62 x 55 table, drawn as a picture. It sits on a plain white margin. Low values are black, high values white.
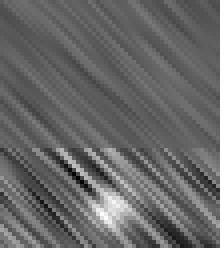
Most values sit low, with a long tail of high ones. One bump rises in the bottom middle. Streaks slant down to the right. The ninth with the highest average is the bottom middle. No row or column stands out. The top part is calmer, up to a seam about 60% of the way down.
